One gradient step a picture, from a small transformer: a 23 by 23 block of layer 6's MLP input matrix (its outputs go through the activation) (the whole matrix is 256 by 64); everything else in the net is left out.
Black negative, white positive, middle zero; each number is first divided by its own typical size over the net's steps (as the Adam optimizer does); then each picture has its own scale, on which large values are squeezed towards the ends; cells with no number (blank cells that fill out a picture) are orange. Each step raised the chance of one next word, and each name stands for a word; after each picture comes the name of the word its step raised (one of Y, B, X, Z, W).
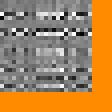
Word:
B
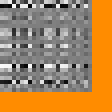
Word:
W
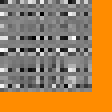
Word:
B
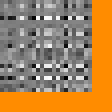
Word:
W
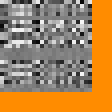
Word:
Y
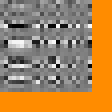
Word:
Y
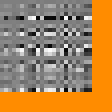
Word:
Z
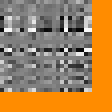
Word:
Y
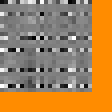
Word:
B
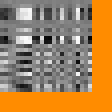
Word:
Z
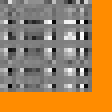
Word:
B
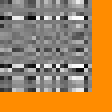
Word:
W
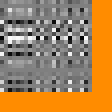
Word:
Z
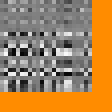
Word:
Z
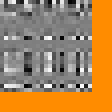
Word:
B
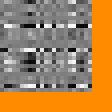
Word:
Y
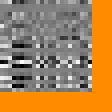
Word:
W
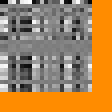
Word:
W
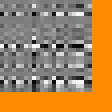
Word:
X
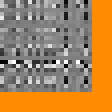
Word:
W
